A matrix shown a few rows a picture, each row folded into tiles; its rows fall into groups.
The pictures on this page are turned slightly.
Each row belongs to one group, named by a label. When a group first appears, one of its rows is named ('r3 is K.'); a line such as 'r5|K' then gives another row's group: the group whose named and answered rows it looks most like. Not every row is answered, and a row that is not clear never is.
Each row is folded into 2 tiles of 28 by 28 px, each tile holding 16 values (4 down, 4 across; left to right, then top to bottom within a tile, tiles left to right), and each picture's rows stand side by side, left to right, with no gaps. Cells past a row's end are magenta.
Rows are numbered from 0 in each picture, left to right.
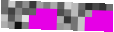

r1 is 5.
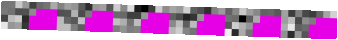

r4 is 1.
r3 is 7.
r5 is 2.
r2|7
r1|5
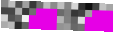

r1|7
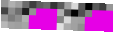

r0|5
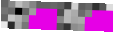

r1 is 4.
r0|1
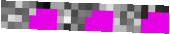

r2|5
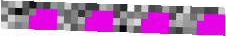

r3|4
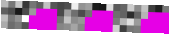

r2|1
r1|4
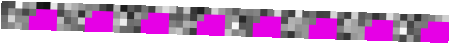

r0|4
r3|7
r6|4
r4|2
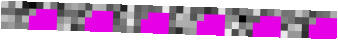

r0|7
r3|4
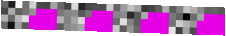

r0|4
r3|1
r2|1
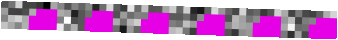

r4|4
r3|7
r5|2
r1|2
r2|4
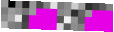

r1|1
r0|2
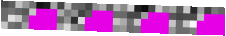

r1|5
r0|1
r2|7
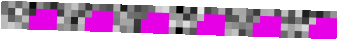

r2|2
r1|5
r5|7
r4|5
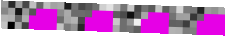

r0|2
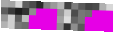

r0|7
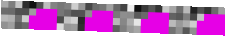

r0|7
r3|7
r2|4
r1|1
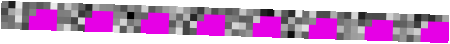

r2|2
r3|5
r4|1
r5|4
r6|4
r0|4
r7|7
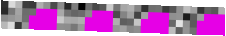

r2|5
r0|5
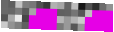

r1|7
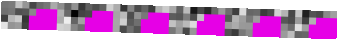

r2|2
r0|1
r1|2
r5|7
